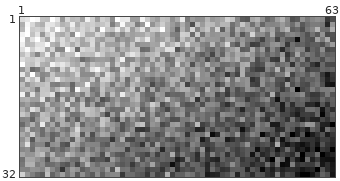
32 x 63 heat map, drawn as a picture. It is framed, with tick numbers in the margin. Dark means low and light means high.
Mirror symmetry: none. Slope: up to the top left. Odd rows or columns: none. Ninth with the highest average: top left. Ninth with the lowest average: bottom right.
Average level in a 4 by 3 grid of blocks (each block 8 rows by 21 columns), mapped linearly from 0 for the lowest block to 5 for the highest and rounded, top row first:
5 4 2 / 4 3 2 / 3 2 1 / 3 1 0
